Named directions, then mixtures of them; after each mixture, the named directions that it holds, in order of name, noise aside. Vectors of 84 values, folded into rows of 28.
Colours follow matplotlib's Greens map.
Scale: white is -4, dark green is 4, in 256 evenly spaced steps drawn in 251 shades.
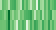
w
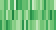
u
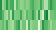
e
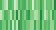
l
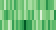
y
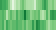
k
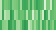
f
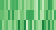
e, w, y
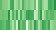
e, l, w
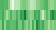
k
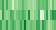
f, k, y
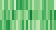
u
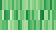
f, l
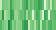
f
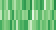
f, l
